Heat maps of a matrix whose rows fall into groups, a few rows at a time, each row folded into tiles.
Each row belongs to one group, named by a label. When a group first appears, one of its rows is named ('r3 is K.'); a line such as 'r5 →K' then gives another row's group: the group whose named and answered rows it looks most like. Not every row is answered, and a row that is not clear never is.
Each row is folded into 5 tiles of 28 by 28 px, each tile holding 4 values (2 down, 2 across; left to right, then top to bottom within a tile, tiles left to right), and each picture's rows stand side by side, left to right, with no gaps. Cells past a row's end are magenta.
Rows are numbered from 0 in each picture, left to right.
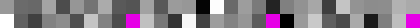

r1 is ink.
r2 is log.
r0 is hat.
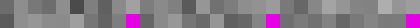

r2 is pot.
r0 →log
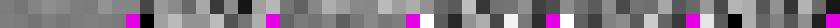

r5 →ink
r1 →log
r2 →pot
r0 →pot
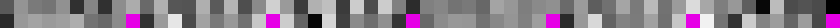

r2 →ink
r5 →ink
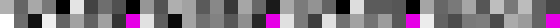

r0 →ink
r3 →hat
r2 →ink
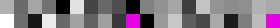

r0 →ink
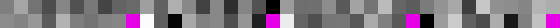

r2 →hat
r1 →ink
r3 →log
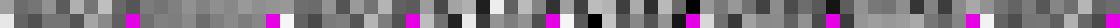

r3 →ink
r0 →hat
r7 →hat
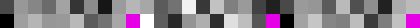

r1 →hat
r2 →log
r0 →log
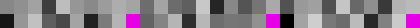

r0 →log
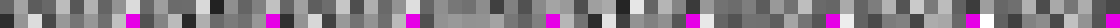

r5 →hat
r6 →hat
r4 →ink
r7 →hat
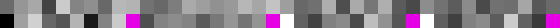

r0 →log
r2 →hat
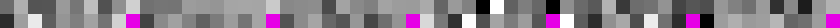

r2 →log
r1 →pot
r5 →log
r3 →ink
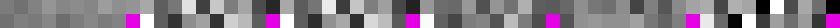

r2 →hat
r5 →ink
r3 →hat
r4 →log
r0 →pot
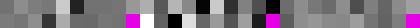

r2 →log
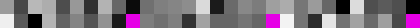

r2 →ink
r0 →ink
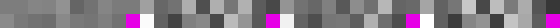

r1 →hat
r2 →hat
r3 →hat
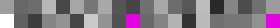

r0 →hat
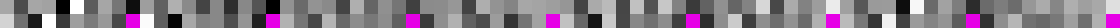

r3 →log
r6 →ink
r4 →ink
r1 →ink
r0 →ink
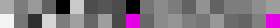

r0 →ink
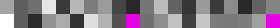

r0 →hat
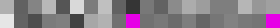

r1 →pot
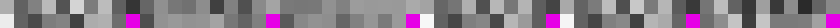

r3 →hat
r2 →pot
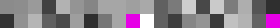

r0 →log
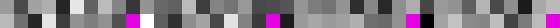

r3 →log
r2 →log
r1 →hat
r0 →ink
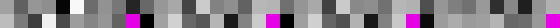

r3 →log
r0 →ink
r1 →log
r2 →log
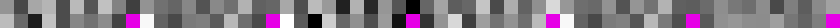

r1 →hat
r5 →log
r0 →ink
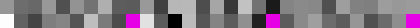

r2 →log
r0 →hat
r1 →ink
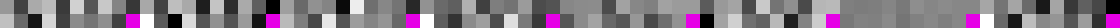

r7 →ink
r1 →ink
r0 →ink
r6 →pot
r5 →log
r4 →log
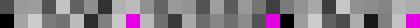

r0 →log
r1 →ink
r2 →log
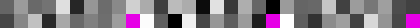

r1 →ink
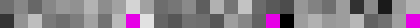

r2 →log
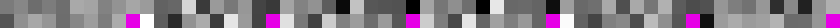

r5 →log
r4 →hat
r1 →hat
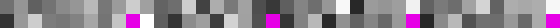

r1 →hat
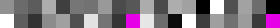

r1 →ink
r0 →hat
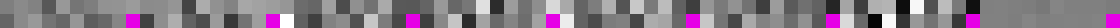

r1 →log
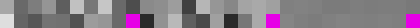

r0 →hat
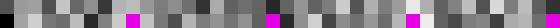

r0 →log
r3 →hat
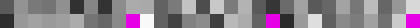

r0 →log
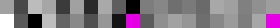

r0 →ink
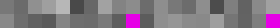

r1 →log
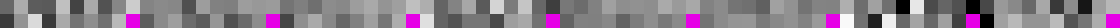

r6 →ink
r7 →log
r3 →hat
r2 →pot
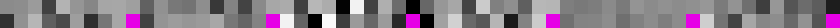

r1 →log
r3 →log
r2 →ink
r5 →ink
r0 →log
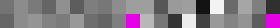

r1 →ink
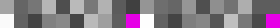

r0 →hat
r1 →hat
